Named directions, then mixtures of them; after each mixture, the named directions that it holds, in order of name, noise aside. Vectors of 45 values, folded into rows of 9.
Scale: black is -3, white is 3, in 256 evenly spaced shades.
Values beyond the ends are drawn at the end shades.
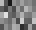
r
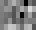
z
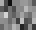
r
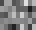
r, z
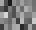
r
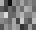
r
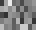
r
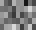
r, z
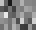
r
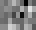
z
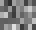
r, z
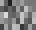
r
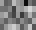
r, z
